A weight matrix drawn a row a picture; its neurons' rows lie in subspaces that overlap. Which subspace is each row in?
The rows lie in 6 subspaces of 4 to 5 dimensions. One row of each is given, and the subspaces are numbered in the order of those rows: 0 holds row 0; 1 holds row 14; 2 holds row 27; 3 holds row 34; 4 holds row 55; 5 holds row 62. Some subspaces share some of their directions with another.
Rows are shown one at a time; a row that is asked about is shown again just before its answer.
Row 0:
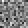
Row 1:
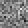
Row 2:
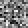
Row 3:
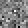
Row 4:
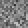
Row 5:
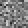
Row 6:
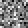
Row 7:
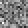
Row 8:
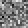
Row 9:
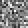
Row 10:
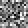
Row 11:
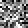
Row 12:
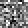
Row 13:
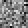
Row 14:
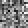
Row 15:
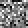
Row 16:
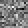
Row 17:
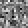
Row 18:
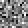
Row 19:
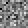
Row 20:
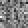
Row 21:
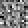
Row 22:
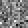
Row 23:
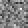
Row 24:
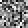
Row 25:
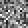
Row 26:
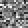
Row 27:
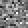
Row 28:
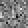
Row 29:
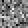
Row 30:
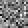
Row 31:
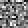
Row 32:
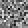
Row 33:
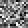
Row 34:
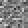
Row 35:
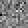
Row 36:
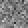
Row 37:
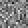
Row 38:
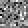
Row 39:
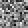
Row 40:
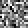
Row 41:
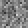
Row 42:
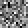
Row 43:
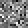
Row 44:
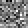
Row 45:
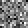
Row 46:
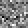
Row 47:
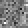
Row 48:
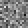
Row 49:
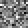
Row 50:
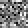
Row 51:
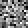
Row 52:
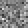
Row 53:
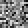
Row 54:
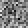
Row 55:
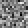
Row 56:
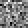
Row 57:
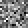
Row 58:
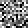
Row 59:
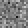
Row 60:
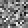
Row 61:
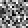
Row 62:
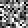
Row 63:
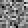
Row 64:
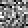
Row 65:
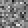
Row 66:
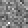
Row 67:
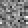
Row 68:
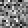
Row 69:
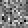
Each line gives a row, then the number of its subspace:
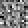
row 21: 4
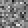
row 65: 5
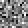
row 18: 5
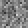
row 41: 2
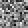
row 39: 4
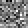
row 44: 0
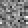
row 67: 4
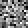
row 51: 2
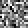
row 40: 0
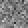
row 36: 0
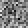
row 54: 2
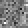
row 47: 1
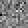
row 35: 5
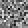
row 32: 4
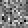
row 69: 4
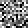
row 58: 5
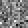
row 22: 4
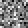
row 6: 0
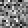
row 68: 5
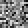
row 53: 1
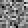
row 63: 1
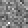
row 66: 2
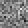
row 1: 5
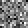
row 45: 0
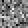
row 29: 5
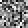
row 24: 4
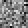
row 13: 1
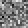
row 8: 1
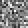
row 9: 0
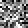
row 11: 0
